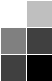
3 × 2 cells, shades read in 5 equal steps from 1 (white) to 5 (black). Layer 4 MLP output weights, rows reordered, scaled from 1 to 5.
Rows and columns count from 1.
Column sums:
8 11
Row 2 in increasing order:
3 4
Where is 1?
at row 1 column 1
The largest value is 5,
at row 3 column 2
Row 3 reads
4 5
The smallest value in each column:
1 2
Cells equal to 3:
1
